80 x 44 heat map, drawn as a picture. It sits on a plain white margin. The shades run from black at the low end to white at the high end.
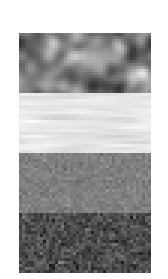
It is made of 4 by 1 panels. Panel 1,1: middling, blotchy, strong in contrast. Panel 2,1: very high, streaked across, faint in contrast. Panel 3,1: middling, fine-grained, faint in contrast. Panel 4,1: low, fine-grained.
